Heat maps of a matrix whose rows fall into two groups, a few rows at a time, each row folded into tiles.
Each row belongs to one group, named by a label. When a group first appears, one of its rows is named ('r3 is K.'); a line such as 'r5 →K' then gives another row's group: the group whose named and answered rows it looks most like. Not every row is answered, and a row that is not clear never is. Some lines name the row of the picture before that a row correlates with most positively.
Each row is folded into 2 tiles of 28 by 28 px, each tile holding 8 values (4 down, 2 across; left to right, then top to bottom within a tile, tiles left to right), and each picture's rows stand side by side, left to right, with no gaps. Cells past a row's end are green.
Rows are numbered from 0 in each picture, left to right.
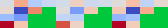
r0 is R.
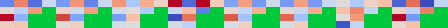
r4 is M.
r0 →M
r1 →M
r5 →M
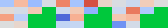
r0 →M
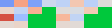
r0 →M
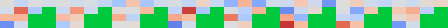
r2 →M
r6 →R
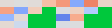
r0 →R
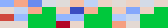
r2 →R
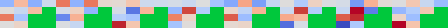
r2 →R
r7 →R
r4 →M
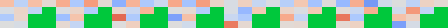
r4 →R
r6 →M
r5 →M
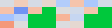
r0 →R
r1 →M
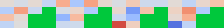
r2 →R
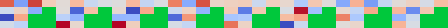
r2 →R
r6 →M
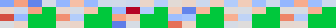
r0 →M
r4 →M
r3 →R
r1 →M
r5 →M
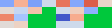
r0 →M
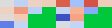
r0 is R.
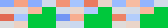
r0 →M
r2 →M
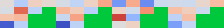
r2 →M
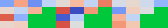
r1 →R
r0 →M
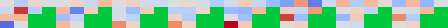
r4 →R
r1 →R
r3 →R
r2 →R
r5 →M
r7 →M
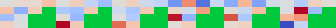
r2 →R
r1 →R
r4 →M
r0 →R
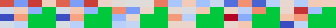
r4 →M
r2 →R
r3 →M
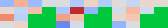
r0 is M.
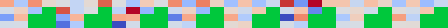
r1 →R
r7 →M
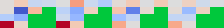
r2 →R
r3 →R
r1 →R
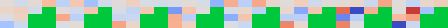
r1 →M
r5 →R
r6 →R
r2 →R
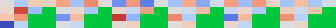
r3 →M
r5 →M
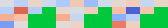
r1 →M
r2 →R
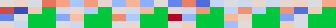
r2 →M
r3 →M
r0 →R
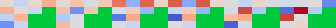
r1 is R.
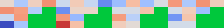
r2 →M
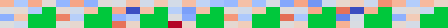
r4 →M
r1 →M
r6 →R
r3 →R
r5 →M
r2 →R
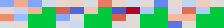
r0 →M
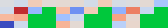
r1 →R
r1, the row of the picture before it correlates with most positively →1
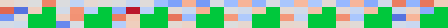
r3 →M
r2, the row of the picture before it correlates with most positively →2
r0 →R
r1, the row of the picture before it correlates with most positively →0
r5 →M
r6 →M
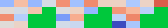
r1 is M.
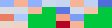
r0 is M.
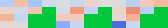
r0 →M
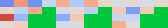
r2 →R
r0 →M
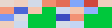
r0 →R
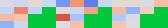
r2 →R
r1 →M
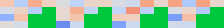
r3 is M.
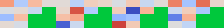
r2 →R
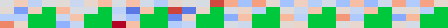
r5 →M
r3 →R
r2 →R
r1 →R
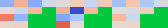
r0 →M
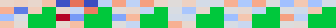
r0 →R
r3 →R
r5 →M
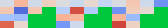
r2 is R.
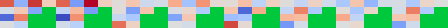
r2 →R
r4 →R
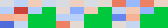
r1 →R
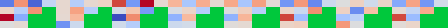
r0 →M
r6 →R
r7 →M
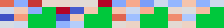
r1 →R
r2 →M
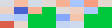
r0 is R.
